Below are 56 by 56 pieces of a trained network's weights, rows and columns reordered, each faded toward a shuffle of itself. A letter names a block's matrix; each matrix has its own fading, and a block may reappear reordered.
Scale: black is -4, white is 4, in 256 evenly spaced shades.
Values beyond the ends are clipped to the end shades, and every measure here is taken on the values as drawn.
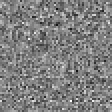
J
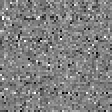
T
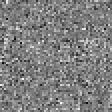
J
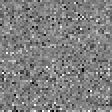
T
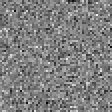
J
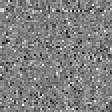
T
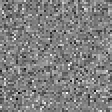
T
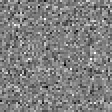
J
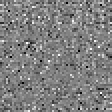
T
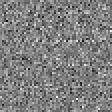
J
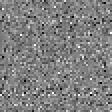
T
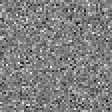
T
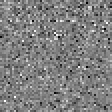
T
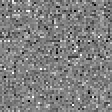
T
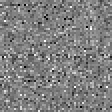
T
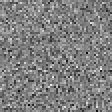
J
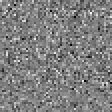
T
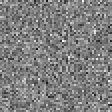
J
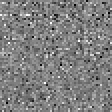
T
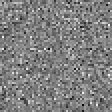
J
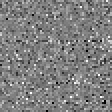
T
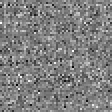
J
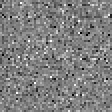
T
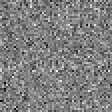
J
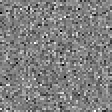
T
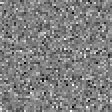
T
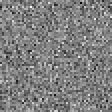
J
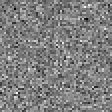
J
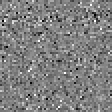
T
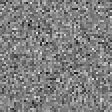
J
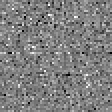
T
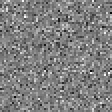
T
